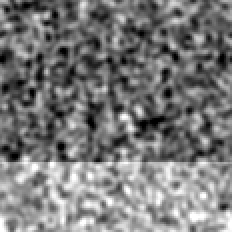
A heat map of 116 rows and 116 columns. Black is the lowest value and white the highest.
The texture is blotchy. The histogram is bell-shaped. A horizontal seam about 70% of the way down splits the table, and the bottom part is higher. No lone cell stands out from its neighbours. On average the colour sits 50% of the way up the scale. There are no regular stripes.
